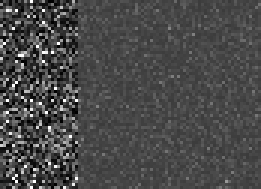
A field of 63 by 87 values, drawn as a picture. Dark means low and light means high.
Stripes: none. Average level on the scale: 30%. Seam: vertical, 30% of the way across, the right part calmer. Mirror symmetry: none. Grain: fine.
